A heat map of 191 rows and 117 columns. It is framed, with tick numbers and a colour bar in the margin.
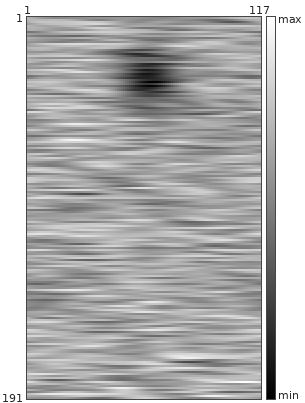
Streaks run across, left to right. A single dip lies in the top middle. The ninth with the lowest average is the top middle.
